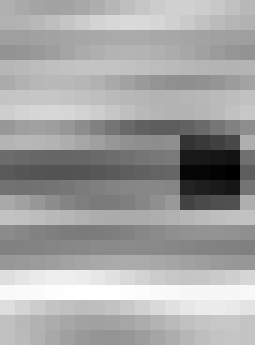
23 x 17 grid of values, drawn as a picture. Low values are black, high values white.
Values change most from cell to cell in the middle right. An odd patch, lower than its surroundings, sits in the middle right. Streaks run across, left to right. The middle right is the ninth with the lowest average.
